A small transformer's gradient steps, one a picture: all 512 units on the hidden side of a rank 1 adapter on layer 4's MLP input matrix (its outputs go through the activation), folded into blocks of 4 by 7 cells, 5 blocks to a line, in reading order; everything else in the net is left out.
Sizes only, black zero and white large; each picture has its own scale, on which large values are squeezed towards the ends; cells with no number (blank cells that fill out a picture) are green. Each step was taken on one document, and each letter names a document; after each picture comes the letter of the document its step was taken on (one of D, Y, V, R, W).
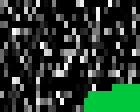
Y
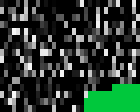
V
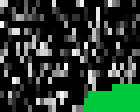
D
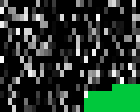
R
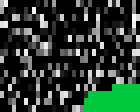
R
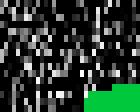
Y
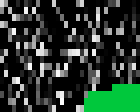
D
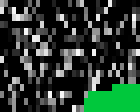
D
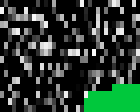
R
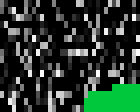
V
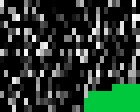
V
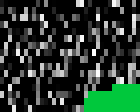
R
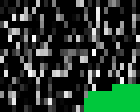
V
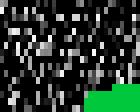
R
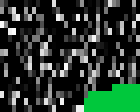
D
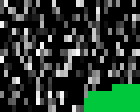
D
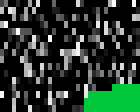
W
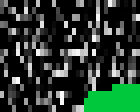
D
